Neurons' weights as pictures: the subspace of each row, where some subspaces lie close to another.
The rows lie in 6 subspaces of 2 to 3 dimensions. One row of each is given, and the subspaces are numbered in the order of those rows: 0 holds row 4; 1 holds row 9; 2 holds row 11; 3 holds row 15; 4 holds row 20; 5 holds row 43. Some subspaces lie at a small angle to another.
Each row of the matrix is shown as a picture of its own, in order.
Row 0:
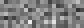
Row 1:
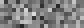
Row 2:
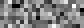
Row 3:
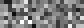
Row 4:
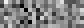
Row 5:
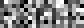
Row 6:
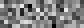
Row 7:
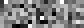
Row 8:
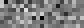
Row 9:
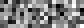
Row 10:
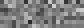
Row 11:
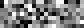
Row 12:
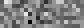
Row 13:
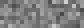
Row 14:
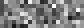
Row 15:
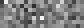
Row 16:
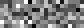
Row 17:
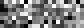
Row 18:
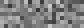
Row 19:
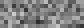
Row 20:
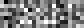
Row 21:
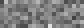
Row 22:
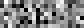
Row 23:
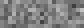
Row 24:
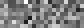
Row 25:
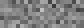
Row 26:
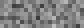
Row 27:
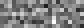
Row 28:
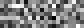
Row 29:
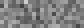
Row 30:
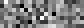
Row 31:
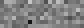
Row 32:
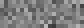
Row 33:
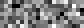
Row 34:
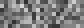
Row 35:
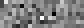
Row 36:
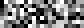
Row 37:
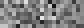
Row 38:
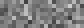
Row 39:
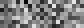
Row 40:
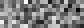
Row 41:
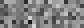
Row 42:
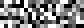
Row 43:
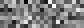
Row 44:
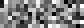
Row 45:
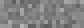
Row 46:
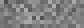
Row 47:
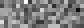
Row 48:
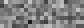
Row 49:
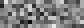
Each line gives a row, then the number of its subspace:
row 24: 0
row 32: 2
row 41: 0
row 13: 1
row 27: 4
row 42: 1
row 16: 4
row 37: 3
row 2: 1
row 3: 4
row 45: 2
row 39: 5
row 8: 3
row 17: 2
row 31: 5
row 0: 4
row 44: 2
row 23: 1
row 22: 0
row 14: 3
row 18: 4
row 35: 3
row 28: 1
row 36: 3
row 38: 2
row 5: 0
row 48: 5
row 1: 3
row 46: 3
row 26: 1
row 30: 5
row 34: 0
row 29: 0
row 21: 2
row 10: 5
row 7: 3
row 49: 2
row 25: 5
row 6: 2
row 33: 1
